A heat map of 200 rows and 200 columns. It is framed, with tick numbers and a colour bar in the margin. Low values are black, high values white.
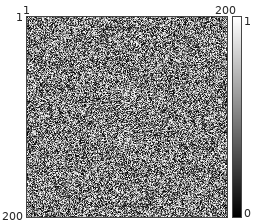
Slope: none. Stripes: none. Grain: fine. Histogram: flat. Average level on the scale: 50%. Symmetry: a half turn. Odd rows or columns: none.
